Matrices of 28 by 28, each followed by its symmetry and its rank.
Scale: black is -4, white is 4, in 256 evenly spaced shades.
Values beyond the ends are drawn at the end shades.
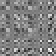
symmetric, rank two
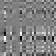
neither, rank two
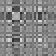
symmetric, rank two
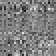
neither, rank five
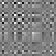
symmetric, rank two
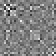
symmetric, rank five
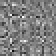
neither, rank five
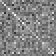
symmetric, rank five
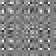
symmetric, rank two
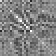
symmetric, rank five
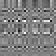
neither, rank two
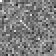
symmetric, full rank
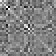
symmetric, rank five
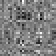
neither, rank five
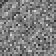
symmetric, full rank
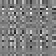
neither, rank two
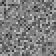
symmetric, full rank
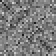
symmetric, full rank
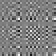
symmetric, rank two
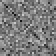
symmetric, full rank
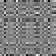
neither, rank two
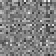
neither, rank five
